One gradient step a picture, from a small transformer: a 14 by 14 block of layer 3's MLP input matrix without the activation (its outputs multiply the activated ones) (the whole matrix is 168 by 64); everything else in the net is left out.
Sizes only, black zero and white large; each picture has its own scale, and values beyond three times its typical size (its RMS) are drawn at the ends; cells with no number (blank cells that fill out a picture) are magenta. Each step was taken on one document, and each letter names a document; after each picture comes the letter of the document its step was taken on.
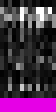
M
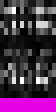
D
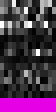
D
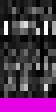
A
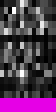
D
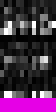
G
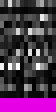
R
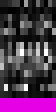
R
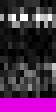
M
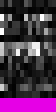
R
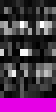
D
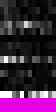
G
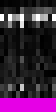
M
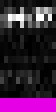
M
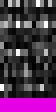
R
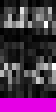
M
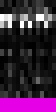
M
